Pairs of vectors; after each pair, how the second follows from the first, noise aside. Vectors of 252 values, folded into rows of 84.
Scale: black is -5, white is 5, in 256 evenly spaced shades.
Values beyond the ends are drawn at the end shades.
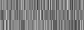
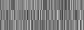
wrapped around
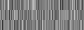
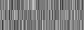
copied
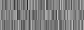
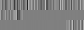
partly zeroed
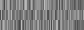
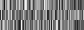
scaled up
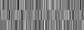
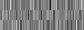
wrapped around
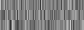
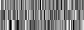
scaled up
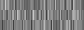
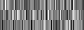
scaled up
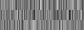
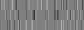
partly zeroed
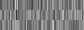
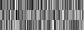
scaled up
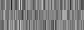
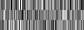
scaled up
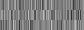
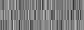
copied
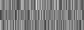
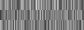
copied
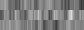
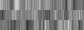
wrapped around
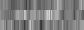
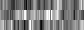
scaled up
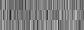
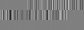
partly zeroed
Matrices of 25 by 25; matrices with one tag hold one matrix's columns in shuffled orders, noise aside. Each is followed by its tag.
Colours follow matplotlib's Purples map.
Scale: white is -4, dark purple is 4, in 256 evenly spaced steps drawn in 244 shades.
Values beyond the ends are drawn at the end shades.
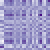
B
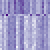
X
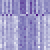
X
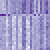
X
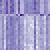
X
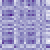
B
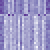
X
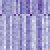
X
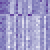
X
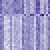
X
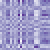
B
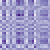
B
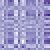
B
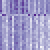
X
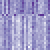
X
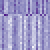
X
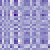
B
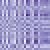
B
